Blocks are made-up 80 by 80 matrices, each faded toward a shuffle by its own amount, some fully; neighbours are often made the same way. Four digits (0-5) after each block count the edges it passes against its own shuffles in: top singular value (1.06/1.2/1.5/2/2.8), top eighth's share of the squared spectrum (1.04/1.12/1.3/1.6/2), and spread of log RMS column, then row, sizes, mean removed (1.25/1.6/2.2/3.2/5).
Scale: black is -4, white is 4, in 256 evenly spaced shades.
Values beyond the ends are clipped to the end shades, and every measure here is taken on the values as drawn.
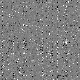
2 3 2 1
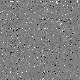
2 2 1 1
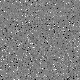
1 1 0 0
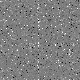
2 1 1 0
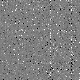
2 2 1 1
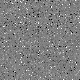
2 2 1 1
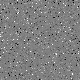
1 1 0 0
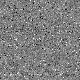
0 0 0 1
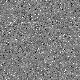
0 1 0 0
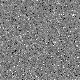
0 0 0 0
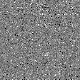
1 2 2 2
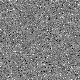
0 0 0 0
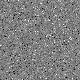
0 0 0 0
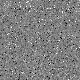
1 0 0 0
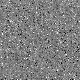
0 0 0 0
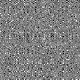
4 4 2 2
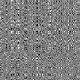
5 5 3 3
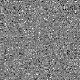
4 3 1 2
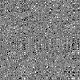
4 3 2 2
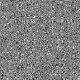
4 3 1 1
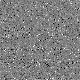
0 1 0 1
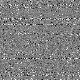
2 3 0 3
